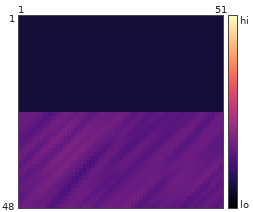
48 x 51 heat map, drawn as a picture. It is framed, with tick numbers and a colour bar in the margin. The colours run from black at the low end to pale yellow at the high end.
The table splits into 2 rows of 1 panel. Panel 1,1: very low, flat. Panel 2,1: low, slanting up to the right, faint in contrast.
